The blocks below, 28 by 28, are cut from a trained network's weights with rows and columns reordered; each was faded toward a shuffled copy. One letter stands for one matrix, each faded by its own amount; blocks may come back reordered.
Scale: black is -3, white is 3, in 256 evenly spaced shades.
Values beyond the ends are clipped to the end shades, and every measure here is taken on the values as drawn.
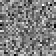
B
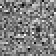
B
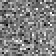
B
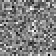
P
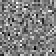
P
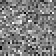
B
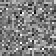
B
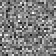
P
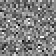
P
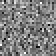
B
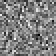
B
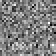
P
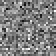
B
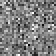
P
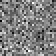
P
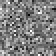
B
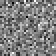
B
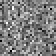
P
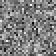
P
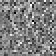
P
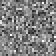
P
